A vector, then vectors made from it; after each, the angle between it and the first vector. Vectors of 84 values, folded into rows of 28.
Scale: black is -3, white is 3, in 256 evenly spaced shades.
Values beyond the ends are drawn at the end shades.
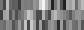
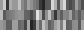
nearly opposite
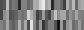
nearly parallel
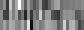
partly opposed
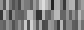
nearly parallel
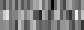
partly aligned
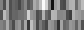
nearly parallel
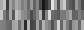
nearly opposite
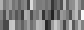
orthogonal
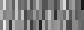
partly opposed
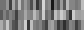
partly aligned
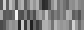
partly opposed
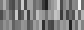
orthogonal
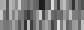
nearly opposite
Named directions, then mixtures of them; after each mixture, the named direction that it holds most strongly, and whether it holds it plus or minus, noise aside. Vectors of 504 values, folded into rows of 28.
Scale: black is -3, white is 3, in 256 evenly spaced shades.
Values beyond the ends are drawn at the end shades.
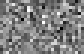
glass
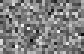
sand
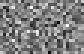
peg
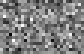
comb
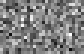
comb, plus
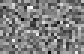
peg, plus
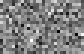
sand, minus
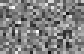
peg, plus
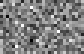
sand, plus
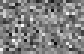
comb, plus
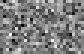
comb, minus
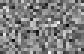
peg, minus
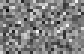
peg, plus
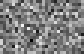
sand, plus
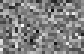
sand, plus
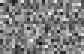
sand, minus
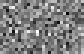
peg, plus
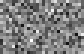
sand, minus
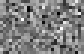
glass, minus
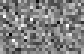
comb, plus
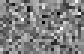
glass, minus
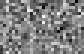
glass, plus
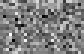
comb, minus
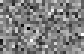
sand, minus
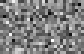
comb, minus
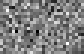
sand, plus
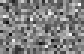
comb, plus
